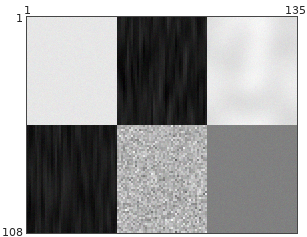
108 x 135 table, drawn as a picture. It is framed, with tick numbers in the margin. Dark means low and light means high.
The table splits into 2 rows of 3 panels. Panel 1,1: very high, flat. Panel 1,2: very low, streaked downward, faint in contrast. Panel 1,3: very high, smooth, faint in contrast. Panel 2,1: very low, streaked downward, faint in contrast. Panel 2,2: high, fine-grained. Panel 2,3: middling, flat.
